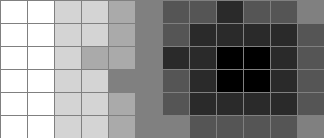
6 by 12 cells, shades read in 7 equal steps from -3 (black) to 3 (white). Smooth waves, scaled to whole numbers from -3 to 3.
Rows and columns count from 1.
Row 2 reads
3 3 2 2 1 0 -1 -2 -2 -2 -2 -1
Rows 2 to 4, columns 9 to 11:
-2 -2 -2 / -3 -3 -2 / -3 -3 -2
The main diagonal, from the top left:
3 3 2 2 1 0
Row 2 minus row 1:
0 0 0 0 0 0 0 -1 0 -1 -1 -1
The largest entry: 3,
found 12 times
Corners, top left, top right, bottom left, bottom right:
3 0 3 0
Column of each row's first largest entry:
1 1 1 1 1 1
